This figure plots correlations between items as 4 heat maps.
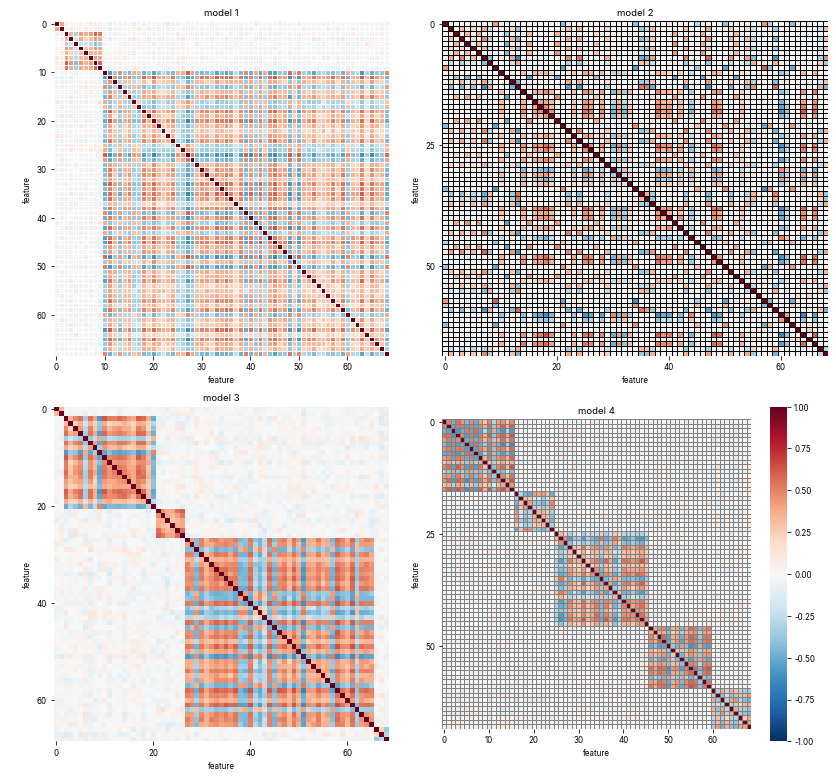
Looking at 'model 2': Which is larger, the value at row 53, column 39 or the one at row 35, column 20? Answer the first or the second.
the first
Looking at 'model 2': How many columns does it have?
69
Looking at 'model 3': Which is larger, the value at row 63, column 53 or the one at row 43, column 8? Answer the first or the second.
the first
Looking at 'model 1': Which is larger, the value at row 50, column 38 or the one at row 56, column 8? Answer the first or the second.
the second
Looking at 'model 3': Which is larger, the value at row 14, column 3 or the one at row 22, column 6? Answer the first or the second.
the first
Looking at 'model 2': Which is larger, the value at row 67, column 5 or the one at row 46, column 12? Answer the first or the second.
the second
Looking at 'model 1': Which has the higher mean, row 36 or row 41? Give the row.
36
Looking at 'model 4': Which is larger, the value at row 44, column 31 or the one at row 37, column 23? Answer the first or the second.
the first
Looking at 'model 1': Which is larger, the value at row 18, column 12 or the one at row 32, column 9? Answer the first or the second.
the first
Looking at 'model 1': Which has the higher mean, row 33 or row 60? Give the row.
33
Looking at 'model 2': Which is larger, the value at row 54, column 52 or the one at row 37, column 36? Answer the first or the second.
the first
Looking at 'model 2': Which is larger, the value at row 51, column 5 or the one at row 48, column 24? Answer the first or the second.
the first
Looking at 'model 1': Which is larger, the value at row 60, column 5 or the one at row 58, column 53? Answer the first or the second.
the second
